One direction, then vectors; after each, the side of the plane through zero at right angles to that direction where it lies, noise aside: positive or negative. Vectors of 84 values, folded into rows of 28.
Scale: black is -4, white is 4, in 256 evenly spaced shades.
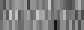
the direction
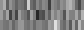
negative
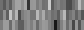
positive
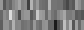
positive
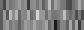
positive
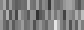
negative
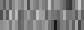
positive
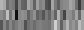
negative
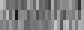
negative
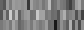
positive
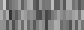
negative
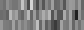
positive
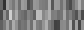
positive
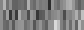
negative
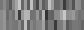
positive
